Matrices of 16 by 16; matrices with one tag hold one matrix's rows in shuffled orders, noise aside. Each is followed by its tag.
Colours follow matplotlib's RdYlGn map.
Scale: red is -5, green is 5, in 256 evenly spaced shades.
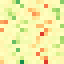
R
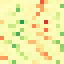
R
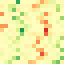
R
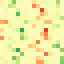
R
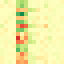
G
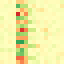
G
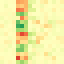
G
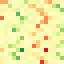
R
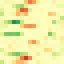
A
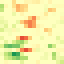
A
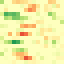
A
